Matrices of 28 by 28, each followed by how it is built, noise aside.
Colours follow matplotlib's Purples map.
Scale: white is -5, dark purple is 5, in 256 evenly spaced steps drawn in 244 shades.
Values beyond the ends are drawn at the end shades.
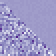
lower triangular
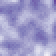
smooth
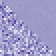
lower triangular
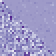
lower triangular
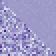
lower triangular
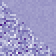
lower triangular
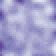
smooth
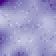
smooth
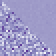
lower triangular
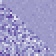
lower triangular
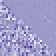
lower triangular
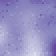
smooth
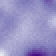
smooth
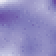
smooth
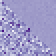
lower triangular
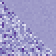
lower triangular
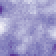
smooth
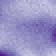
smooth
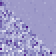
lower triangular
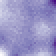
smooth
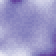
smooth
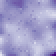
smooth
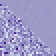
lower triangular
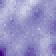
smooth
